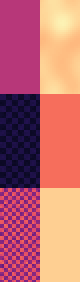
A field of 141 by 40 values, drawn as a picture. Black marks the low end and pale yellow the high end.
It is made of 3 by 2 panels. Panel 1,1: middling, flat. Panel 1,2: very high, smooth, faint in contrast. Panel 2,1: very low, checkered, faint in contrast. Panel 2,2: high, flat. Panel 3,1: middling, checkered, strong in contrast. Panel 3,2: very high, flat.
